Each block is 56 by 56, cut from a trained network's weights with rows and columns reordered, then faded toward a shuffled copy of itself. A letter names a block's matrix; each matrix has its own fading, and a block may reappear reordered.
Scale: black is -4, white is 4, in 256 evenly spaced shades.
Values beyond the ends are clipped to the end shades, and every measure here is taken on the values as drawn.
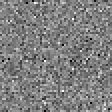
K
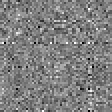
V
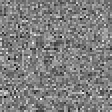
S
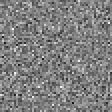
S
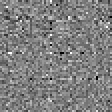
V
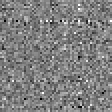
V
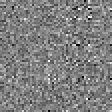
V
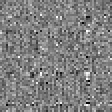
V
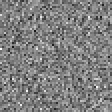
S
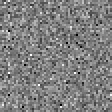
K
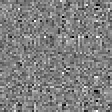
V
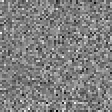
S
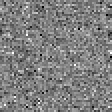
K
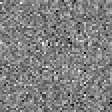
K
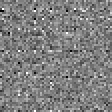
V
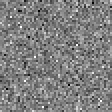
K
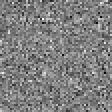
S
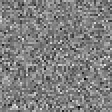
S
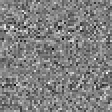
S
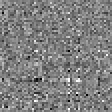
V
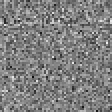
S
